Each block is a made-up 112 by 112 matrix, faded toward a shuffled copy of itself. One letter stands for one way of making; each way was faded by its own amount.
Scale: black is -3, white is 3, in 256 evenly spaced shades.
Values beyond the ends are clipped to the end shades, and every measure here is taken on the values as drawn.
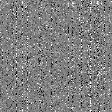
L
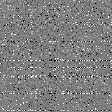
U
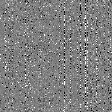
L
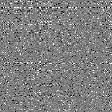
U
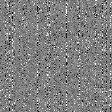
L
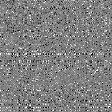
U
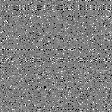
U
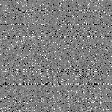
U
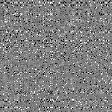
U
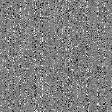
L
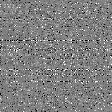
U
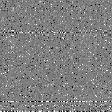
U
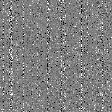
L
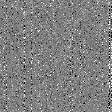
L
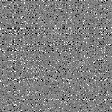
U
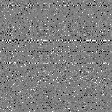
U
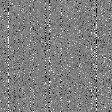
L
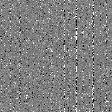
L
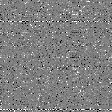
U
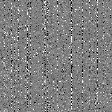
L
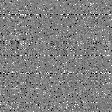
U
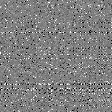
U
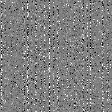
L
